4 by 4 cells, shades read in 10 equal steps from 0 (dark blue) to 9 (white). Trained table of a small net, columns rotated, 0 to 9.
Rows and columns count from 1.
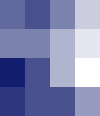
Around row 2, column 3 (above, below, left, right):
4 6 4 8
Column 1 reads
3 4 0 1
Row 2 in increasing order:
4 4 6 8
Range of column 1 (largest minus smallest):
4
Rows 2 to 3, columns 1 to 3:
4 4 6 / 0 2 6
